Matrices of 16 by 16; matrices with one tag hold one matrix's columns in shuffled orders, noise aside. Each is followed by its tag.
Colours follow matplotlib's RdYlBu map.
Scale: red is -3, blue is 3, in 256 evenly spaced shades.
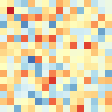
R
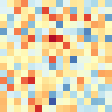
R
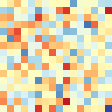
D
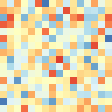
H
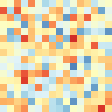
R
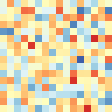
R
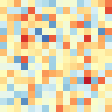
R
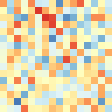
H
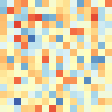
H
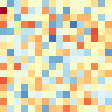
D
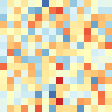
D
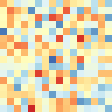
R
